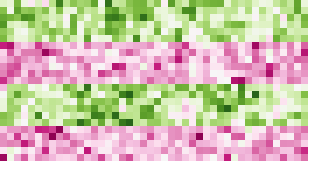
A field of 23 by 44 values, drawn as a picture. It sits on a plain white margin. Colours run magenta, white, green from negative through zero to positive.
Stripes running across repeat 2 times from top to bottom. The ninth with the highest average is the top middle. The grain runs across in streaks.
